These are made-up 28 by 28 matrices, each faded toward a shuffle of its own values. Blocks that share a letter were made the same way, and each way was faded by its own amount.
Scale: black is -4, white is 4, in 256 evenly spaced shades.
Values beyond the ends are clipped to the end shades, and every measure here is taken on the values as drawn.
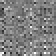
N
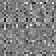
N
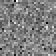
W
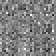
N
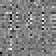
N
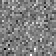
W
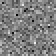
W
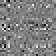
N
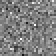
W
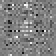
N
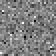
W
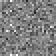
W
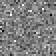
W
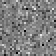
W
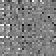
N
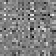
N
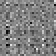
N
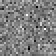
W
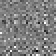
N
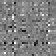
N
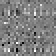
N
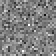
W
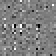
N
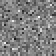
W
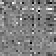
N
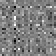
N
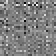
N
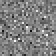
W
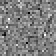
W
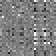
N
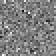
W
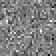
W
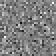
W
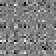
N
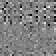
N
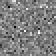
W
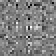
N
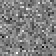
W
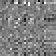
N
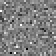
W
